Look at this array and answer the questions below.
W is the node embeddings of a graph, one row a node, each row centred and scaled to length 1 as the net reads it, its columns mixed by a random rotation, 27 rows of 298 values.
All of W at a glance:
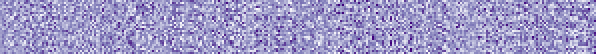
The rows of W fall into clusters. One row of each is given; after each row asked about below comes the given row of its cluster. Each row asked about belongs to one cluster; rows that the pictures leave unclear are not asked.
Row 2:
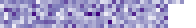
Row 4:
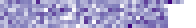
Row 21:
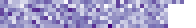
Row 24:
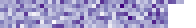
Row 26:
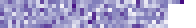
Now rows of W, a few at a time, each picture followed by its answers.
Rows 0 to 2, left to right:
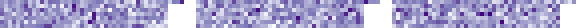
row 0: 26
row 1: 4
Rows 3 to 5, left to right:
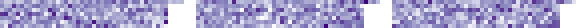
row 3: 2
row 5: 4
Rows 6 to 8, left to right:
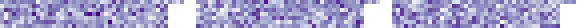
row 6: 2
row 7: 4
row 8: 21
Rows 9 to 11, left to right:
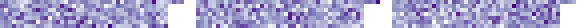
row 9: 21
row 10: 26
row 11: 24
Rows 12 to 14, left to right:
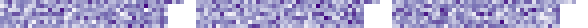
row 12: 4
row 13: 24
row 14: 2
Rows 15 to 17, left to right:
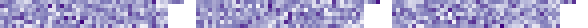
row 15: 21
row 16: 26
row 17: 21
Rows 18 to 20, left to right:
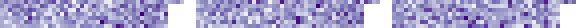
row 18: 24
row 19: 24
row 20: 21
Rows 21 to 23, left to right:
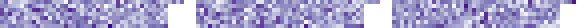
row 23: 26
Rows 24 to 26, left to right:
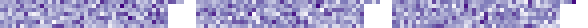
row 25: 2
